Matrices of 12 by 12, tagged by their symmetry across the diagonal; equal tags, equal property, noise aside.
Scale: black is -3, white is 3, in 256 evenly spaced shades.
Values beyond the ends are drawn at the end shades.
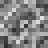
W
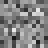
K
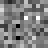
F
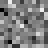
F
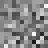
W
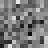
K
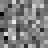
K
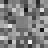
F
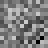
W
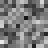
W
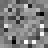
W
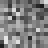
F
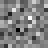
F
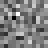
F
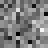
K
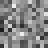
K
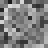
W
